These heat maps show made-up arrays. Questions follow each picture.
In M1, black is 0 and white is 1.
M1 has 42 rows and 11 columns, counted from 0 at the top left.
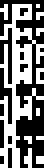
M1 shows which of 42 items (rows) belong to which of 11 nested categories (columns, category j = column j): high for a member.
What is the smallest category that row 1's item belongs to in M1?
5
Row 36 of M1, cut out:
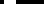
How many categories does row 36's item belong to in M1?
3
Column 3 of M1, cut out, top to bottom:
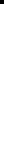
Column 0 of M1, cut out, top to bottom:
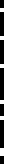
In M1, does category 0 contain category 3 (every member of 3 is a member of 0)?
no
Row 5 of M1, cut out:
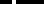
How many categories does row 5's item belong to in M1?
1
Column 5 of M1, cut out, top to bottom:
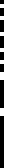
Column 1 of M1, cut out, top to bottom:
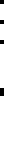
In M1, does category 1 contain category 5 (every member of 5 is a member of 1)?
yes
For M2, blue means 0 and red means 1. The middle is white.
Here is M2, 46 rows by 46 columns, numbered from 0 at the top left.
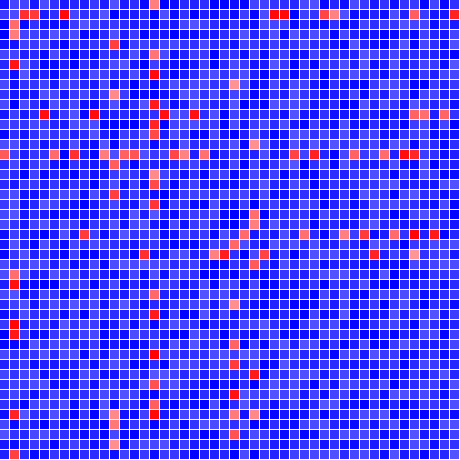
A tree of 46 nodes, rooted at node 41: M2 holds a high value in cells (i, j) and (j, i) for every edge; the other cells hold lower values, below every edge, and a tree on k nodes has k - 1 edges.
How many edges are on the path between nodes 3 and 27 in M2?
2
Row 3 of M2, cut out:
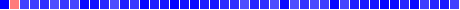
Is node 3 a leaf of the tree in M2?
yes
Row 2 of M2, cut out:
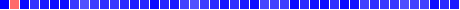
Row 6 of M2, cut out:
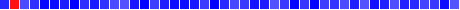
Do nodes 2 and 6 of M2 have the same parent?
yes
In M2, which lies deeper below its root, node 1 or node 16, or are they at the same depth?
node 16
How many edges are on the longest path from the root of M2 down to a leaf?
2
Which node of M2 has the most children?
15
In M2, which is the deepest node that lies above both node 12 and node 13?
15
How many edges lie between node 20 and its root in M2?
2
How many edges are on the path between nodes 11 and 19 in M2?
1
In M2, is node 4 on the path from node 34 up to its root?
no
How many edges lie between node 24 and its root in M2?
2
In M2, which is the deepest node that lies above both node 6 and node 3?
1
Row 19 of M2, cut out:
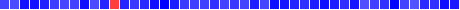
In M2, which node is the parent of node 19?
11
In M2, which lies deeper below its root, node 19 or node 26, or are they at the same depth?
the same depth
